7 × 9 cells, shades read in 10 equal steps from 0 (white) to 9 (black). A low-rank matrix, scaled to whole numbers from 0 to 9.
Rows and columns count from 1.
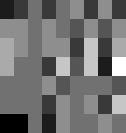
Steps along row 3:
up up down same up down up down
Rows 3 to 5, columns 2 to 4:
4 5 4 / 5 5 7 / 5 5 4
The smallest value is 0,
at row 4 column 9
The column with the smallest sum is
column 9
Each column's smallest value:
3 4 5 4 2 4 2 4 0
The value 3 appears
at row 3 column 1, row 3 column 9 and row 4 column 1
